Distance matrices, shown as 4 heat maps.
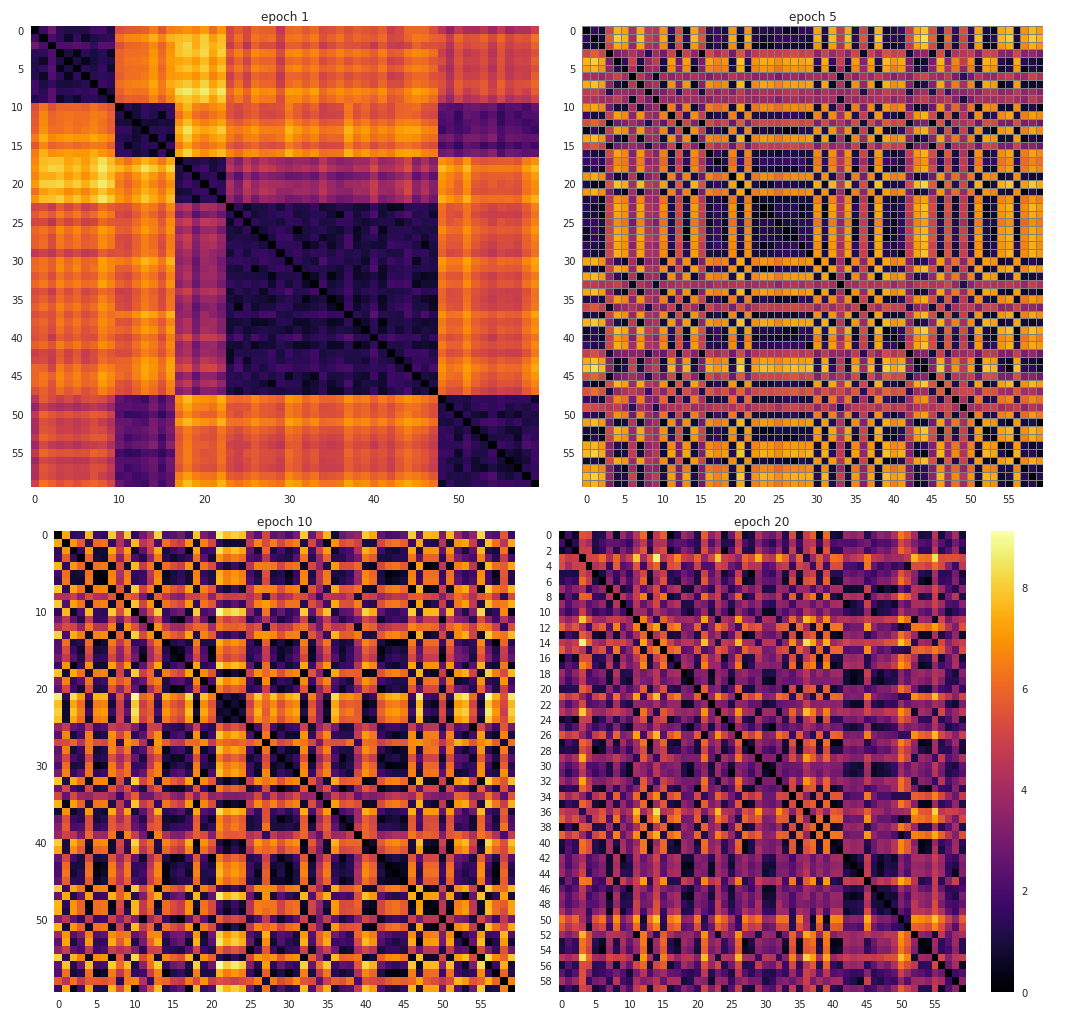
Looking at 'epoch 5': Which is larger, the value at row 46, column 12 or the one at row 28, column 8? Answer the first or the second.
the first
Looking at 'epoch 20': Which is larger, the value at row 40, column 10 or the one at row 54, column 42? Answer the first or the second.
the second
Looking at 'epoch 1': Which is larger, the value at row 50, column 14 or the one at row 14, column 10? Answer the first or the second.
the first
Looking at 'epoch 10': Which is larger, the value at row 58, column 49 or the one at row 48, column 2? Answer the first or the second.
the second
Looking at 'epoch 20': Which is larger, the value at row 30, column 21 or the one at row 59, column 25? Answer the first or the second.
the first
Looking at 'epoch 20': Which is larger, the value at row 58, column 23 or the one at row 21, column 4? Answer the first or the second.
the first
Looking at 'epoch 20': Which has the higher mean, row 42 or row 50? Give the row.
50
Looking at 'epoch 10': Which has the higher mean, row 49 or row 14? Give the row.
49
